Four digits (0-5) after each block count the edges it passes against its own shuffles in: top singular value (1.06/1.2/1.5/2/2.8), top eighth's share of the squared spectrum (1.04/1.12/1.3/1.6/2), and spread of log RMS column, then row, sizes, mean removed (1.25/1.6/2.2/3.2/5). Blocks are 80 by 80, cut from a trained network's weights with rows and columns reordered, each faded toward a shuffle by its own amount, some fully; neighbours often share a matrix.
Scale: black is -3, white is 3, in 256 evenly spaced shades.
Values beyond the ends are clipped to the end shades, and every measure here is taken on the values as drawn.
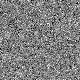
0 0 0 0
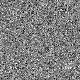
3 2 0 1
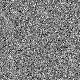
2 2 0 0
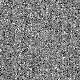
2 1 0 0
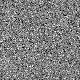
0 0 0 0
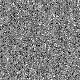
0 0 0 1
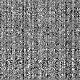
4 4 1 3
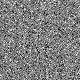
0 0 0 0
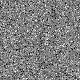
0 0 0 0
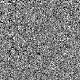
3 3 1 2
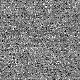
2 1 1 0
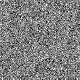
2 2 0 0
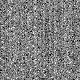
2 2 0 1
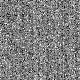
2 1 0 0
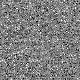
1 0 0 0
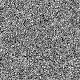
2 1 0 0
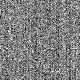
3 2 0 1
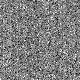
1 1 0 0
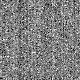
2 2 0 1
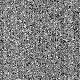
2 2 0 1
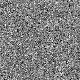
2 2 1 0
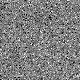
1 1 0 0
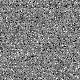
1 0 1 0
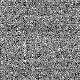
2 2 2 0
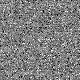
1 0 0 0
